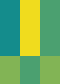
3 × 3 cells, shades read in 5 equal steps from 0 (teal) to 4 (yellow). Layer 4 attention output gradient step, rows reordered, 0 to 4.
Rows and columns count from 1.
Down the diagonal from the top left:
0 4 2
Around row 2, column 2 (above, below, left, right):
4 1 0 1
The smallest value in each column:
0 1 1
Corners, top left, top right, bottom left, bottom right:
0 1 2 2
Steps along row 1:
up down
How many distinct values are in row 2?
3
